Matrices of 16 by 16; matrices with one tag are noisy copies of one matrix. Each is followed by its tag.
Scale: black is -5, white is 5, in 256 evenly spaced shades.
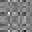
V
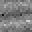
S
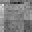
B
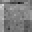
B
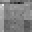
B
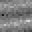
S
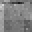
B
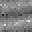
S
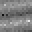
S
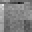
B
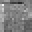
B
